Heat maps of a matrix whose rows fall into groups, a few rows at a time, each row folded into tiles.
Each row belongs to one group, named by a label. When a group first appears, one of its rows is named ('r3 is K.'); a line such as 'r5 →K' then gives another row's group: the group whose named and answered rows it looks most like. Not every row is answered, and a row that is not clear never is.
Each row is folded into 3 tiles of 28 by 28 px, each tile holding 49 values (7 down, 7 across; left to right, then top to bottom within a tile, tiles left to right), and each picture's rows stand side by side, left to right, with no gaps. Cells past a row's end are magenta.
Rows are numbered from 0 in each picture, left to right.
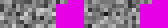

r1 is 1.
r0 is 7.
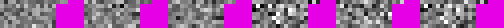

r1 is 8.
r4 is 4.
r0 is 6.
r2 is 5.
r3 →7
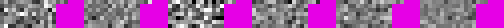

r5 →5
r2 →5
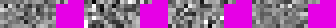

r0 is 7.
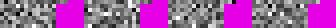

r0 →6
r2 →8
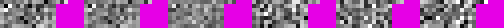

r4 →6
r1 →7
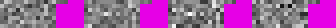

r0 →4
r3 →8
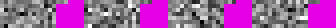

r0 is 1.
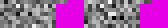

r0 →6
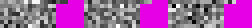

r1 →6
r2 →7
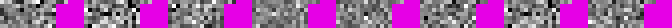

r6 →1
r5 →4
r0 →8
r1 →1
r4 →4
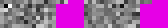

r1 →8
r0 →7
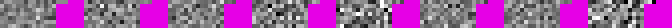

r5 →8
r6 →4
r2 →4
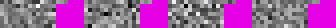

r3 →6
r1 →1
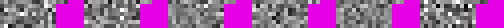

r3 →7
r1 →5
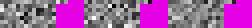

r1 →8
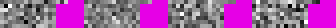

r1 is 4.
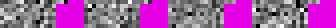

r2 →1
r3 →1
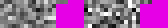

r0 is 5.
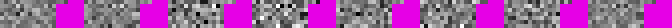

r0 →6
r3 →8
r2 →6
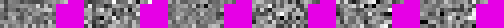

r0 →6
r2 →8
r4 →8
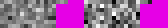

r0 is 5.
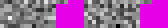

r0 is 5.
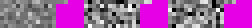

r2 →1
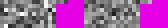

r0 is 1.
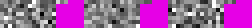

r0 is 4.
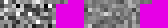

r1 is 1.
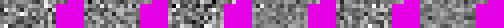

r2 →7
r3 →7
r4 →6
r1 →6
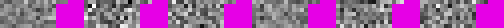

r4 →6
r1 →7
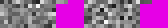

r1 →4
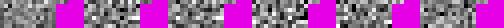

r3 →5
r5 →1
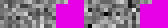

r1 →1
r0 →4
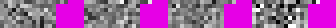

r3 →7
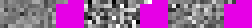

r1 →6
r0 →1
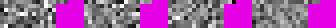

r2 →8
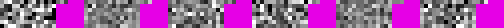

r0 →5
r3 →5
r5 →7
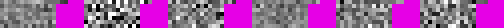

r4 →6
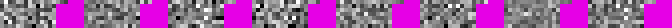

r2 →5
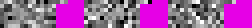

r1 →8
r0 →5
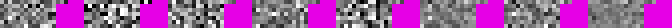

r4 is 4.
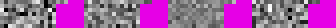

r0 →1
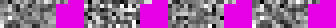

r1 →6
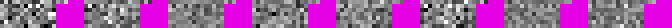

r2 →7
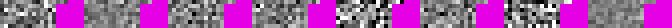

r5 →1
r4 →8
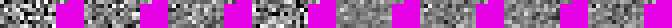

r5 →7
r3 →1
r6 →5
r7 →7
